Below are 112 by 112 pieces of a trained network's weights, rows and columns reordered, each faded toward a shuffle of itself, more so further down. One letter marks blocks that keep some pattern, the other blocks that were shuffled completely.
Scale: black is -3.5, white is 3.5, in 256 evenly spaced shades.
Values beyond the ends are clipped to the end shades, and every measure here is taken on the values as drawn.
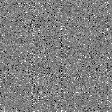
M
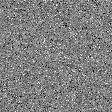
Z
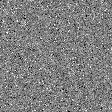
Z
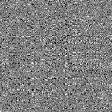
M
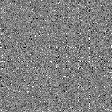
M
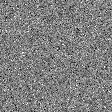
Z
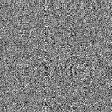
M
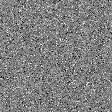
Z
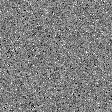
Z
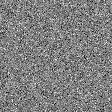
Z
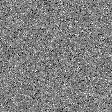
Z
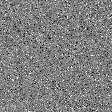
Z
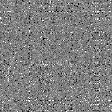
M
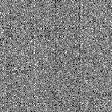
M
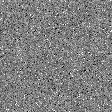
Z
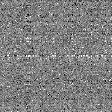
M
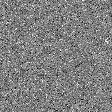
Z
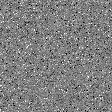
Z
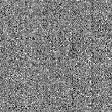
M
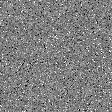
Z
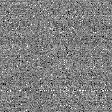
M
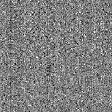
M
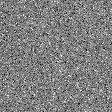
Z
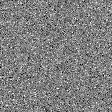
Z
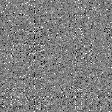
M
